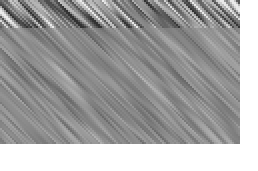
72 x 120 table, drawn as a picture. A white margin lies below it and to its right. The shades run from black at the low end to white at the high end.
The bottom part is calmer, past a seam about 20% of the way down. The grain runs diagonally down to the right. No row or column stands out. The distribution is heavy-tailed on both sides.
